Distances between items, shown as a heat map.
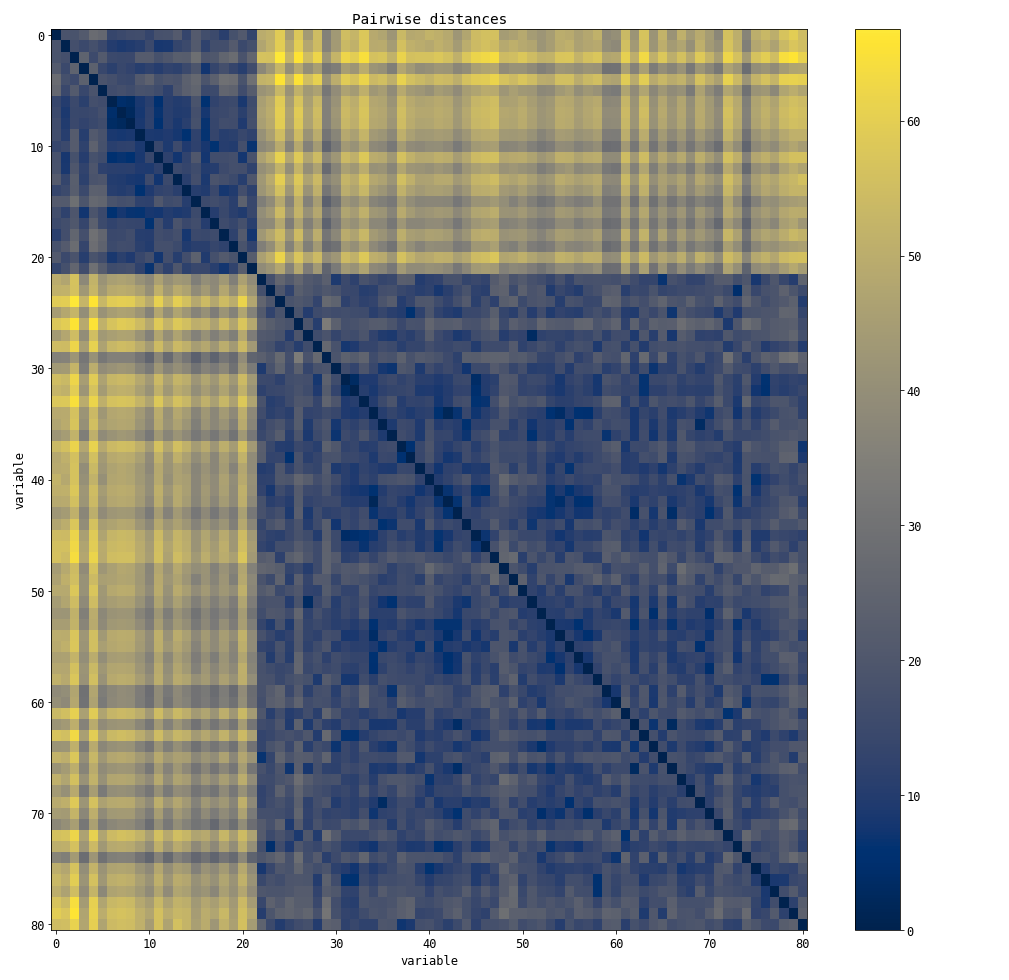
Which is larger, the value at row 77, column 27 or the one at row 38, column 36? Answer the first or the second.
the first
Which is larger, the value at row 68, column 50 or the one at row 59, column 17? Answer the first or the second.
the second
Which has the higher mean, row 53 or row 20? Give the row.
20
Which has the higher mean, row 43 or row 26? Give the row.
26
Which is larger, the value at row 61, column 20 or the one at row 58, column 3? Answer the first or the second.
the first
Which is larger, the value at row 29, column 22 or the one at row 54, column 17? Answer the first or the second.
the second
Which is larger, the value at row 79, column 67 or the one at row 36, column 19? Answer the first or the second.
the second
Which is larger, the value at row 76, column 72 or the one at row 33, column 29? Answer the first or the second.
the second
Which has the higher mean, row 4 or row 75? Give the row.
4
